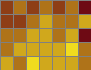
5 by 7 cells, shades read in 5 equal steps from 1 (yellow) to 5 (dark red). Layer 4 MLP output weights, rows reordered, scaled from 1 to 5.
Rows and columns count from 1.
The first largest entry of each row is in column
7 1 7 1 2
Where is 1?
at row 4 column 6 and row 5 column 3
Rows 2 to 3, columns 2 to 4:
4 3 2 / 3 2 2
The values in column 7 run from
2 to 5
